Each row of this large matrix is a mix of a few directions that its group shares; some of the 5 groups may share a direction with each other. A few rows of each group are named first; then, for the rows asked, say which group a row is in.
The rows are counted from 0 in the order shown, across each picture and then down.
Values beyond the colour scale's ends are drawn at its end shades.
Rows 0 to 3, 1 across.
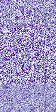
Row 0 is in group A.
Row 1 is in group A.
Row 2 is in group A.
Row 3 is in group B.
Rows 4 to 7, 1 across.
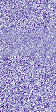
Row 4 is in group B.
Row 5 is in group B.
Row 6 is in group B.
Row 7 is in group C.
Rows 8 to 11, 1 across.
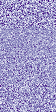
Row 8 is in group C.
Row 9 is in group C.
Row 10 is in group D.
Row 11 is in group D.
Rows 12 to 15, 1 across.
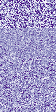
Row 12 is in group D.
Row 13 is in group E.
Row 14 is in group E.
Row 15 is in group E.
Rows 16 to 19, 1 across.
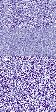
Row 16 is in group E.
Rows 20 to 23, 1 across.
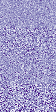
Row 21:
D
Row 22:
A
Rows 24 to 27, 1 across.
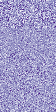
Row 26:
D
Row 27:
A
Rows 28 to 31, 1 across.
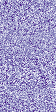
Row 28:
A
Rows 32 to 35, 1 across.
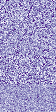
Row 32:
C
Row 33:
E
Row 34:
D
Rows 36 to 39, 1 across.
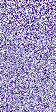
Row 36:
D
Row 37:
C
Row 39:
C
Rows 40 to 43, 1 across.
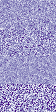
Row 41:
B
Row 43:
B
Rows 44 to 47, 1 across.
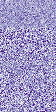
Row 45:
C
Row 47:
C
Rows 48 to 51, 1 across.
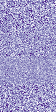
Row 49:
A
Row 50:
D
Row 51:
C
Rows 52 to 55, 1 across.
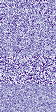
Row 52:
D
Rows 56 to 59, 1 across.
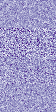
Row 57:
D
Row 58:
D
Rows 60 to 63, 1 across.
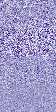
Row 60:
E
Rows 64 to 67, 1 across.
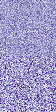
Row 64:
D
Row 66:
C
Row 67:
D
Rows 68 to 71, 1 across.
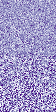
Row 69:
A
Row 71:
B
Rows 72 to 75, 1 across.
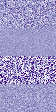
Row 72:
D
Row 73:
D
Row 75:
D
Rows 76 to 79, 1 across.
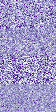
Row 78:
E
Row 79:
C
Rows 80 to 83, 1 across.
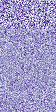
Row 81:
D
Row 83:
D
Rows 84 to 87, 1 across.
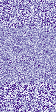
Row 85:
E
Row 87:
E
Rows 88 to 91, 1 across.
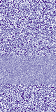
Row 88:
D
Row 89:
C
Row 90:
B
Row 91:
A
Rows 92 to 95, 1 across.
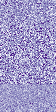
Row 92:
A
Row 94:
D
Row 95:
E
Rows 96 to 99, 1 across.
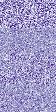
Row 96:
B
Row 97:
A
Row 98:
B
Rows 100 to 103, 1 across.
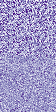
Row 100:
D
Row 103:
A
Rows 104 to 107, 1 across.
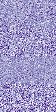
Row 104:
A
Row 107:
A
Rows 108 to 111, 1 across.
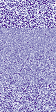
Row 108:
D
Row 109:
B
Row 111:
E
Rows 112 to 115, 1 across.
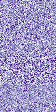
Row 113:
C
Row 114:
D
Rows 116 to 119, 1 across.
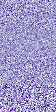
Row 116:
C
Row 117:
C
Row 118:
D
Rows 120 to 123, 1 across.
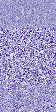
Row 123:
E
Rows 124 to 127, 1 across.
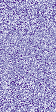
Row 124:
D
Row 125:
E
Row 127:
B
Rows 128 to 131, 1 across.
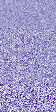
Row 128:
C
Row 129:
A
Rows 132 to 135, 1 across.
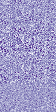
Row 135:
B
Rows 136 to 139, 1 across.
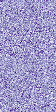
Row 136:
B
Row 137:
E
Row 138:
E
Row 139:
E
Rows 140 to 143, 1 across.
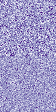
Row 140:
A
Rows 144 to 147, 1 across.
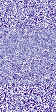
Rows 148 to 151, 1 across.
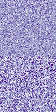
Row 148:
D
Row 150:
A
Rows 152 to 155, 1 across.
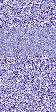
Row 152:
E
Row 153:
E
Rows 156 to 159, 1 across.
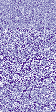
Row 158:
E
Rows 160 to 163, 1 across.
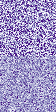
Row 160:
C
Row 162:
D
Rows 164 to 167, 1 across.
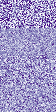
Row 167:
C
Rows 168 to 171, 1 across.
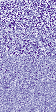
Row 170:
B
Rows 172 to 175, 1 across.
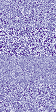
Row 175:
E
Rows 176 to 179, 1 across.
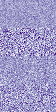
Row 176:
C
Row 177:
A
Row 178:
E
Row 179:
B
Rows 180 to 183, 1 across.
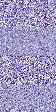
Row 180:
E
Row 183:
B
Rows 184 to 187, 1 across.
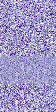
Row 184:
A
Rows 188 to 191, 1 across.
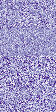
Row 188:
C
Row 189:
A
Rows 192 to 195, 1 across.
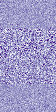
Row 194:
D
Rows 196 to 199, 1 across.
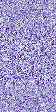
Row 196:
B
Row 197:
C
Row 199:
C
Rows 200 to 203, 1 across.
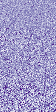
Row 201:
C
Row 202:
B
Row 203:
A
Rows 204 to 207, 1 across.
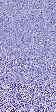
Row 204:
B
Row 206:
C
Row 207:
A
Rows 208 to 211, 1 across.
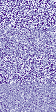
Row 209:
D
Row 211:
A
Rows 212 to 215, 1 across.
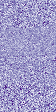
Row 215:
A
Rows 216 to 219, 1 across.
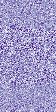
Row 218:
B
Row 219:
A
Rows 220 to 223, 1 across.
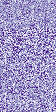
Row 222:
D
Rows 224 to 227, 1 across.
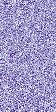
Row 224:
E
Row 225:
B
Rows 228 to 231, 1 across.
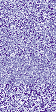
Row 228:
B
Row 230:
B
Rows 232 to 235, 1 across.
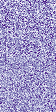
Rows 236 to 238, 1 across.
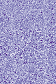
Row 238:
E
